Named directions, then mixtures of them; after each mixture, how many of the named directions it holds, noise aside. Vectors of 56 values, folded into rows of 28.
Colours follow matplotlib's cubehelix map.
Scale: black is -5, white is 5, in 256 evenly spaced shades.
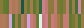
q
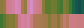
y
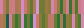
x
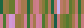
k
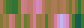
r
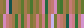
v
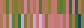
three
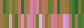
three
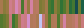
two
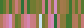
three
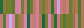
one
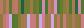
two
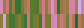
three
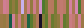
one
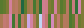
one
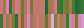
two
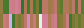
one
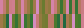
one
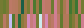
one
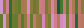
three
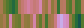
one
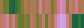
three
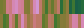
three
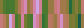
three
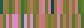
two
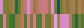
two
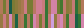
three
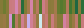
two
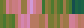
one
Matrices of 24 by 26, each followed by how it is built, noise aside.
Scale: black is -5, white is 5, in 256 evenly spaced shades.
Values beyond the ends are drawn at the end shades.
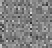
low rank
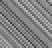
Toeplitz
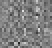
low rank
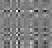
low rank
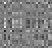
low rank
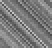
Toeplitz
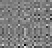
low rank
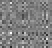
low rank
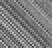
Toeplitz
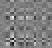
low rank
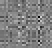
low rank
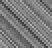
Toeplitz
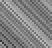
Toeplitz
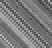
Toeplitz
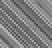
Toeplitz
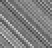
Toeplitz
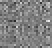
low rank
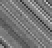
Toeplitz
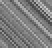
Toeplitz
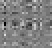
low rank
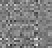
low rank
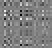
low rank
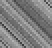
Toeplitz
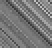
Toeplitz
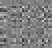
low rank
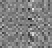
low rank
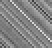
Toeplitz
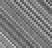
Toeplitz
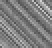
Toeplitz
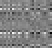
low rank
